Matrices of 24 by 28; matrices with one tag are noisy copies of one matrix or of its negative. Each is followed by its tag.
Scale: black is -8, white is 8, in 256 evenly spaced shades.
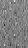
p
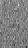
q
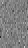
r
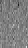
q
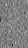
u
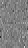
r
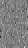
r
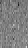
q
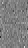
r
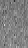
p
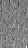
q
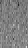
q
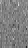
q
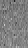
p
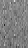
p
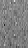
p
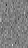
u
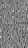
r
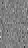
r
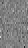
r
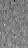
p
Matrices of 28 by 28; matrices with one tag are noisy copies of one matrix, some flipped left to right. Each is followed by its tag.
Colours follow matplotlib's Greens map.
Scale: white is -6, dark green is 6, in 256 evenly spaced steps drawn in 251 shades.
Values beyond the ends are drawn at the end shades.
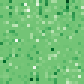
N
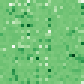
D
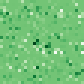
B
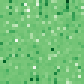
N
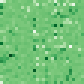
D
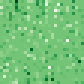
N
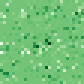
B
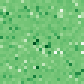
B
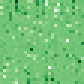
N
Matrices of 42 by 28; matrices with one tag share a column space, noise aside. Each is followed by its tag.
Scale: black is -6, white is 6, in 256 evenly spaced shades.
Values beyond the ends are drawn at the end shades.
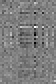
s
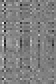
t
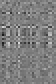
s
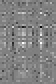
s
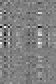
s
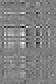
s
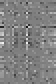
s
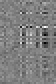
s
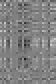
t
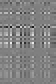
s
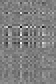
s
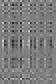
t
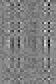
t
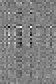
s
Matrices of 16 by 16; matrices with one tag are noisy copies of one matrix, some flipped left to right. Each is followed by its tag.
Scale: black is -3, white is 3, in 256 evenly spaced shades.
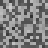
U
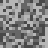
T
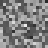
T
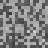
U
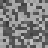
T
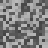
T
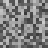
U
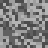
T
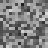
T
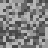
T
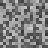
U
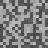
U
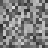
U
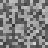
U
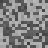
T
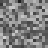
T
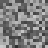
T
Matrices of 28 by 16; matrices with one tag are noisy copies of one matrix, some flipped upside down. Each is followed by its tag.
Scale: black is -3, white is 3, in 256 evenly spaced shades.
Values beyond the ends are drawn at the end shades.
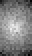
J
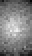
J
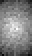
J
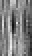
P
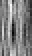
P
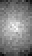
J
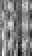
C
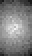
J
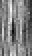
P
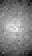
J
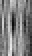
P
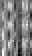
C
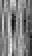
P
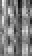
C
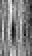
P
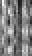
C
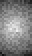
J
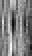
P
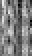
C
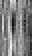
P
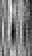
P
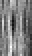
P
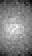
J
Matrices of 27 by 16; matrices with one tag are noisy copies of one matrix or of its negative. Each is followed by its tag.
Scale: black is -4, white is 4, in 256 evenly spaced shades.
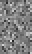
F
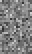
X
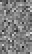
F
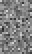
X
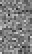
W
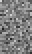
X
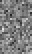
X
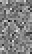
F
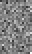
F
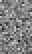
X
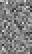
F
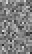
F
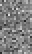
W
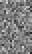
F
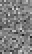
W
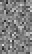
F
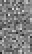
W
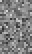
X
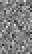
F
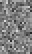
F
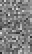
W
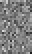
F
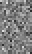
F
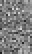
W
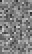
X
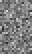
X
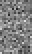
W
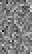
F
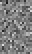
F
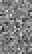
X
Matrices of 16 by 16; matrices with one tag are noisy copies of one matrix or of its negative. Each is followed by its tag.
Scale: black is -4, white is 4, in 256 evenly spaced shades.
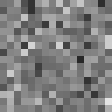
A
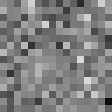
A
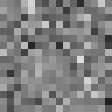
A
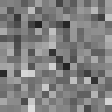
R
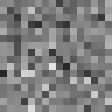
R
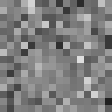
A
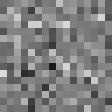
R
